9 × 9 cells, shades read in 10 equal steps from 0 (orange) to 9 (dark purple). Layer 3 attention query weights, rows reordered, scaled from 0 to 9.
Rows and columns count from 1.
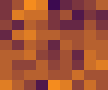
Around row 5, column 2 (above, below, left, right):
2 3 4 3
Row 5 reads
4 6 3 4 7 3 4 3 3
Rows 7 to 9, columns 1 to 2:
3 5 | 3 4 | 1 3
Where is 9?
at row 1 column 5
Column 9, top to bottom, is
3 7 6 4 3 3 1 4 4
